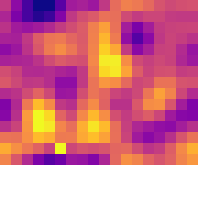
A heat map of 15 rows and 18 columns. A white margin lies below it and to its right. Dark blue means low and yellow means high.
The top left is the ninth with the lowest average. The field is mottled with small blotches. The bottom left is the roughest part. A single lone cell is far higher than the cells round it.
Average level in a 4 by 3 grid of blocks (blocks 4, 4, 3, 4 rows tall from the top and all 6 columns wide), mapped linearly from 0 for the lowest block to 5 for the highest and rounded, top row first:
032 / 252 / 333 / 443
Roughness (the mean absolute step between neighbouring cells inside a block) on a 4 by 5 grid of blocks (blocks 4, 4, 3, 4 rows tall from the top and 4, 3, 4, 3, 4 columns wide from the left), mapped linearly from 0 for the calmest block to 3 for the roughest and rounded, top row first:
12110
01110
22111
23111
